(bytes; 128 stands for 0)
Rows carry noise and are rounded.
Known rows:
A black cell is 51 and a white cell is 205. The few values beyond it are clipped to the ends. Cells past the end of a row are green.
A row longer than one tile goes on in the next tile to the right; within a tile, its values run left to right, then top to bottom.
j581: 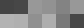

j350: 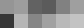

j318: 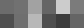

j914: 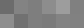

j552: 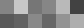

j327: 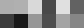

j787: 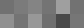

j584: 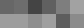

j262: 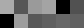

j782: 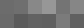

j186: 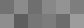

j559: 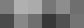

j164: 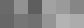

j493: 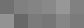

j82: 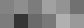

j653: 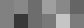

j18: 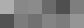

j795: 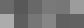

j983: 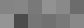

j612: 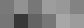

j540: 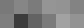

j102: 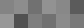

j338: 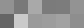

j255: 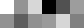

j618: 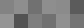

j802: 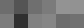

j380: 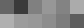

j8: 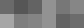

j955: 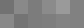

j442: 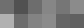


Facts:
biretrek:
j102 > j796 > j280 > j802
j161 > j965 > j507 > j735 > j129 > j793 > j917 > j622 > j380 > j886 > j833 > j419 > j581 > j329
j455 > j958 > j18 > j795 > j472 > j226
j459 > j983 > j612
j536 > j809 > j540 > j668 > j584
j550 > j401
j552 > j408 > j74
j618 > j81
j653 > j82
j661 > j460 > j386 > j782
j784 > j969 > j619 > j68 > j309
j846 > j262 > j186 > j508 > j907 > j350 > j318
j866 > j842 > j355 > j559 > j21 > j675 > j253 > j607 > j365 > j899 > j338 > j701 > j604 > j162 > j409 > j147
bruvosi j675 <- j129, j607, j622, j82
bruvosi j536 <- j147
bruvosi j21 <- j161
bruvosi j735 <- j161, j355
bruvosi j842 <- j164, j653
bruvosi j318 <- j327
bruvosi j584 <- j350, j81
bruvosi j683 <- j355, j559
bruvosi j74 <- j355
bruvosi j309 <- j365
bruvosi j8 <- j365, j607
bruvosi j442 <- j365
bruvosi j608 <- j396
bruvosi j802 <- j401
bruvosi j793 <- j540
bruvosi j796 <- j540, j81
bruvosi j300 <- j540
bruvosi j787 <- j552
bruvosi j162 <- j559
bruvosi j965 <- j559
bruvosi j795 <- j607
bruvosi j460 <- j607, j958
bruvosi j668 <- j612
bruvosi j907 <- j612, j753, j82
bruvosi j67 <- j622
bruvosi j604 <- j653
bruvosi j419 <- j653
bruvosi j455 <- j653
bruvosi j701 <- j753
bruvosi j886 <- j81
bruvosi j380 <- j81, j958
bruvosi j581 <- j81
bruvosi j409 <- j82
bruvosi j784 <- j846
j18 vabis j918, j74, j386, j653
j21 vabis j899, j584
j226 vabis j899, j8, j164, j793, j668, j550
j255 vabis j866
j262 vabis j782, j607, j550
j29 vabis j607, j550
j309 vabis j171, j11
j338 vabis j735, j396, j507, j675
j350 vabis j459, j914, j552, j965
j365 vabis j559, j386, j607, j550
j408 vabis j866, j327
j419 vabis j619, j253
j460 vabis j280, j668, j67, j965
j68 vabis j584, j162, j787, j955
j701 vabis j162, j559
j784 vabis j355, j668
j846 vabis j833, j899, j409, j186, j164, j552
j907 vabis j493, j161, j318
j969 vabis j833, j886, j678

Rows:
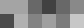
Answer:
j68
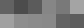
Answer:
j793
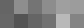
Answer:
j129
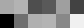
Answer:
j846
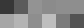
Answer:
j409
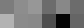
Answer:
j74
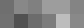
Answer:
j753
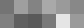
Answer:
j396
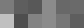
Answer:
j455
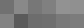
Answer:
j508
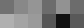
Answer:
j683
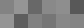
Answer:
j459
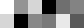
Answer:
j866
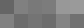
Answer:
j472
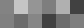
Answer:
j161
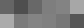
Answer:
j675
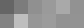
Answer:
j833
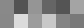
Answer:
j419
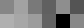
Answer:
j965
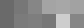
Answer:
j622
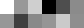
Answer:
j408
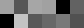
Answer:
j29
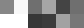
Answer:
j536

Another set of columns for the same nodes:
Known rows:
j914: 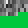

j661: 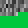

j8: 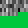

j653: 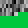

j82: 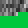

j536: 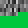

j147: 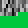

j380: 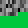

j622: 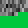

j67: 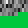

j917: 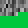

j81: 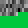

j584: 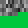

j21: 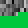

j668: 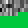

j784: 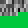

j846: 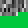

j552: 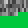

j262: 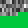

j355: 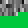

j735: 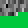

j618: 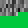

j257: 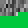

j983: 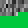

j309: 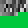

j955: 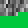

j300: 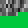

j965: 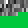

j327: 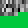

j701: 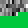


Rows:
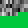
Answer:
j607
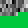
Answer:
j18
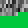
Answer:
j386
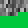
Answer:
j787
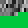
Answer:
j74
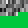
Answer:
j833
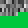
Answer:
j226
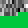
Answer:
j365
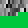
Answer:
j162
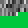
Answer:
j559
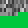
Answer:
j899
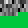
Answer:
j460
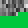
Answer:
j68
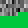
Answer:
j29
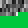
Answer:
j969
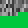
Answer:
j782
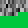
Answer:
j329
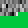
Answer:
j338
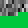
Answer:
j350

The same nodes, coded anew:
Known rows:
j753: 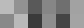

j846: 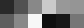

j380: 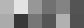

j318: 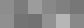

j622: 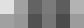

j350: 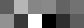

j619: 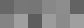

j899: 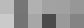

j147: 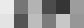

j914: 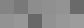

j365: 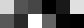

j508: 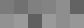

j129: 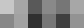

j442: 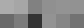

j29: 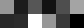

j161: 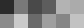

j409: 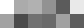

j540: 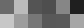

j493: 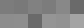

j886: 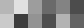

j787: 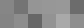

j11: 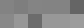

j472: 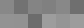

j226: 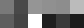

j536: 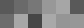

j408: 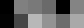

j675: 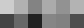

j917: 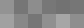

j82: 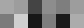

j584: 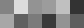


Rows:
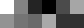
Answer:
j607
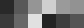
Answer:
j784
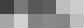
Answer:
j355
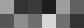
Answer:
j550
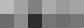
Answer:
j67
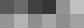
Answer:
j559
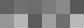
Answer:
j401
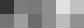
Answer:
j965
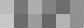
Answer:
j833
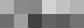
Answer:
j668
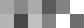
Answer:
j162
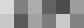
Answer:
j329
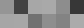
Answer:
j164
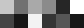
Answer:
j701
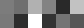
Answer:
j338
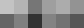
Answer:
j8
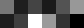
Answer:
j262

